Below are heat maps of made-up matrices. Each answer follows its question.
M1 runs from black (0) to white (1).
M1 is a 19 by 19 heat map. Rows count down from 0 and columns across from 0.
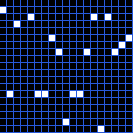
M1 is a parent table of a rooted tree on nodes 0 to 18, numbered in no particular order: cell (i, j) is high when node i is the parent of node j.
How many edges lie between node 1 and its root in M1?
3
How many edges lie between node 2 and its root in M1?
1
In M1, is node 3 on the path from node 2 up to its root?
yes
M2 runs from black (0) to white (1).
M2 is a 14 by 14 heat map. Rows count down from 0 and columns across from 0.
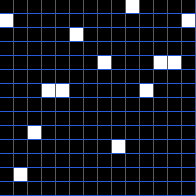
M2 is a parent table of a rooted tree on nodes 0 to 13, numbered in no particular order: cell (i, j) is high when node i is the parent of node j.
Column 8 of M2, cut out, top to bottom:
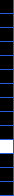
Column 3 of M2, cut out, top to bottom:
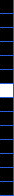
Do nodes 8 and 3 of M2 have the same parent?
no
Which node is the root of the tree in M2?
6
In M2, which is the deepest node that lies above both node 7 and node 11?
4
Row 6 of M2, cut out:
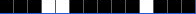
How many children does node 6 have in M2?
3
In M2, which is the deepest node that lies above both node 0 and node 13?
1
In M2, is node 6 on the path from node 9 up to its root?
yes
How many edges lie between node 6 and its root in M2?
0
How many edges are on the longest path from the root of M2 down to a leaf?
7
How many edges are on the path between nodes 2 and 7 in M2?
6
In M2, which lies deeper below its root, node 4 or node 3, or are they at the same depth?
the same depth
